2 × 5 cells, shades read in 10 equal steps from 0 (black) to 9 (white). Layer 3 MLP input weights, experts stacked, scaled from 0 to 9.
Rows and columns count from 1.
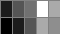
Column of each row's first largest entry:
4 4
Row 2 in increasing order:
0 1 3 5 6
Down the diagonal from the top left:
1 1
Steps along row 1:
up up up down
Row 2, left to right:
0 1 3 6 5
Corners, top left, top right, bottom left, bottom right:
1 6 0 5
